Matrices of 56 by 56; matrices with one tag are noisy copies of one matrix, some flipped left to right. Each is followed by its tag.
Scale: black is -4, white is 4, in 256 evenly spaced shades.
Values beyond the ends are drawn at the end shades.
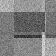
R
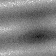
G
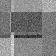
R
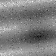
G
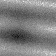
G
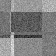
R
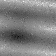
G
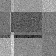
R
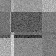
R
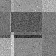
R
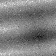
G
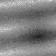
G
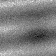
G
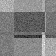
R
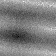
G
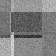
R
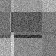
R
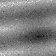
G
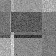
R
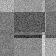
R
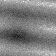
G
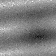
G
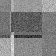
R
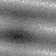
G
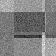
R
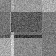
R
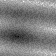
G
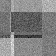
R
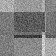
R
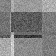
R
